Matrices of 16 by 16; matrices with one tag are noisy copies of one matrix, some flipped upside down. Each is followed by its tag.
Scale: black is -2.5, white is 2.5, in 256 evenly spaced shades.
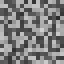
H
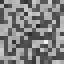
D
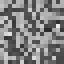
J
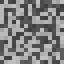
D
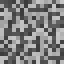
H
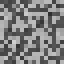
H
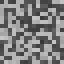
D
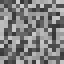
H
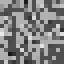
J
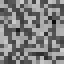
H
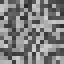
J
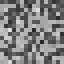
J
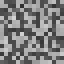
H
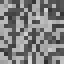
J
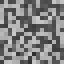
D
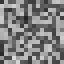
D
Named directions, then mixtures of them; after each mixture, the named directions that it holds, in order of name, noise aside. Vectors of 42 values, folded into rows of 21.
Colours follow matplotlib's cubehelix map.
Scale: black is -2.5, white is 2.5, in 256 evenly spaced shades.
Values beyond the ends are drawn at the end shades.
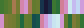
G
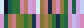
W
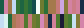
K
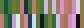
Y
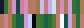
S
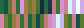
G, Y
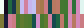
K, W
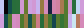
W, Y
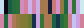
W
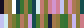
K, S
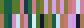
Y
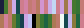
S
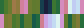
G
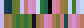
G, W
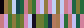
K, S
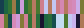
S, Y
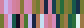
Y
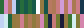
K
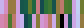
K, S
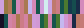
G, K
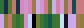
S, W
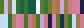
K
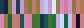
S, Y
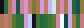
S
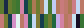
Y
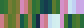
G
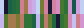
W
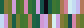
G, K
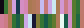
S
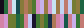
K, S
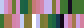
G, S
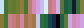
G, W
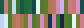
K
